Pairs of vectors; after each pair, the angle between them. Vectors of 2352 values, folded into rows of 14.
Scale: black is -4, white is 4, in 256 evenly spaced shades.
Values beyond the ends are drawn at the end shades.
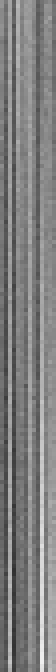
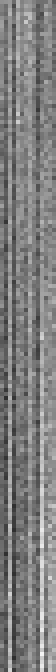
nearly parallel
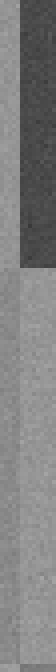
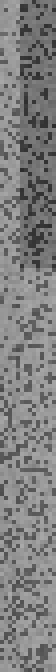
partly aligned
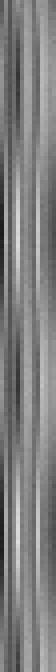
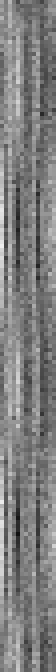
nearly opposite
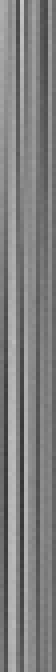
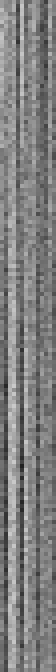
nearly parallel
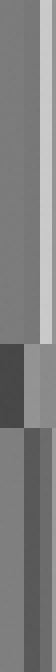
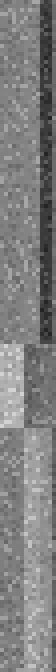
nearly opposite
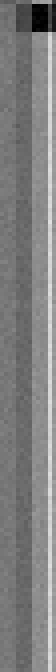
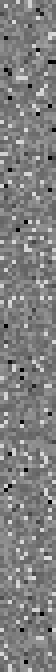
orthogonal
